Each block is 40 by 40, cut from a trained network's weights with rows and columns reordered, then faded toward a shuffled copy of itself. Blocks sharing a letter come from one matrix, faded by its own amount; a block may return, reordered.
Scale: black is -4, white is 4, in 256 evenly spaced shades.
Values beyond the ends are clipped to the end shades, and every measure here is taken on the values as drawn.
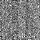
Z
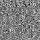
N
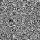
N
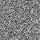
N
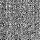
Z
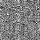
N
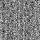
Z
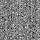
Z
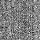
Z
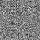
N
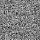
N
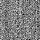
Z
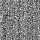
Z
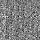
Z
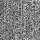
Z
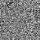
N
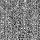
Z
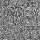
N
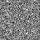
N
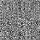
N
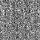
Z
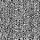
Z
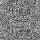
N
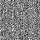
Z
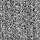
Z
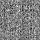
Z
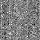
Z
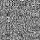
N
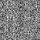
N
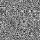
N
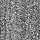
Z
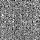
Z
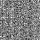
Z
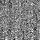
Z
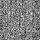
Z
